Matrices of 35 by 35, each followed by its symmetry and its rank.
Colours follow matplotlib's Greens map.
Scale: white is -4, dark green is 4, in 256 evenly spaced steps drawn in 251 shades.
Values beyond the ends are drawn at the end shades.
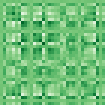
symmetric, rank two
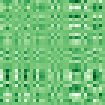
antisymmetric, rank two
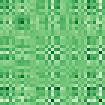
symmetric, rank two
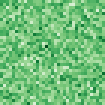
neither, full rank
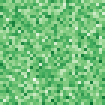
neither, full rank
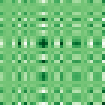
symmetric, rank one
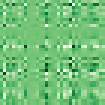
antisymmetric, rank two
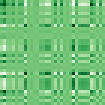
symmetric, rank one
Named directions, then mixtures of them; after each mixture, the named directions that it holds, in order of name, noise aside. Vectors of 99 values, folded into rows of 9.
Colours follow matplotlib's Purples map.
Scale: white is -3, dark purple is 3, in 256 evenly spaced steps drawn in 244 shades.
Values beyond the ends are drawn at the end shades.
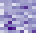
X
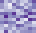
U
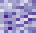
U, X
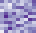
U, X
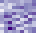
U, X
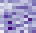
U, X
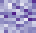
U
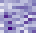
U, X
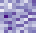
U, X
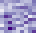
U, X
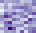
U, X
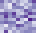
U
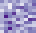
U, X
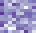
U, X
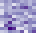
X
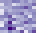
X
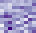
U, X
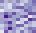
U, X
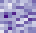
U, X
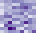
X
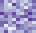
U, X
